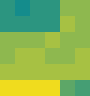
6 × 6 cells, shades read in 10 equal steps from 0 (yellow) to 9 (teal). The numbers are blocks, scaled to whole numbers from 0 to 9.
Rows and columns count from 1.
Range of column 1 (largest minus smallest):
8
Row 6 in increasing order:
0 0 0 0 6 7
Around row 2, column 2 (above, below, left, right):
9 4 8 8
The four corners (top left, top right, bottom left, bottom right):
8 4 0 7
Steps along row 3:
same same down up same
